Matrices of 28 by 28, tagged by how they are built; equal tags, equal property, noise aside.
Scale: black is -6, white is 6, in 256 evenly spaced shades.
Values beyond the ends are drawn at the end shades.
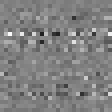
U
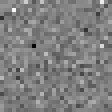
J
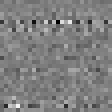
U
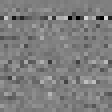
U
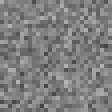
J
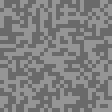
J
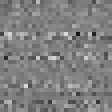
U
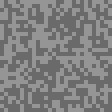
J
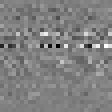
U
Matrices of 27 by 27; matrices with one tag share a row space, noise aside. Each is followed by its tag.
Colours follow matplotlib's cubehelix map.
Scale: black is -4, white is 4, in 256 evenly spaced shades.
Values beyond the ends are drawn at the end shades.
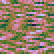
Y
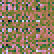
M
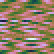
Y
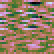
Y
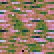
Y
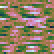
Y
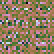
M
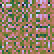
M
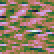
Y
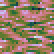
Y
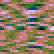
Y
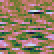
Y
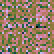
M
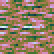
Y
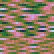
Y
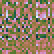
M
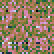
M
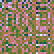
M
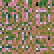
M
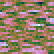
Y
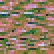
Y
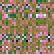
M
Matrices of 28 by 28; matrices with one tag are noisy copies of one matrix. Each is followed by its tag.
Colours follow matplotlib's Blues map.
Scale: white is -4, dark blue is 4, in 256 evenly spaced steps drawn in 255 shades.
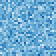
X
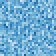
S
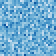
S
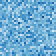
X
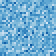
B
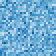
B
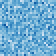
S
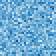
X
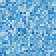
B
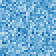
B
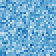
B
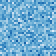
X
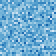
X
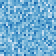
S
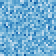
S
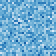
X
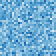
X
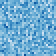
S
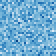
X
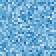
X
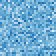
X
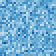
B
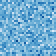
X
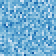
S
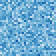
X
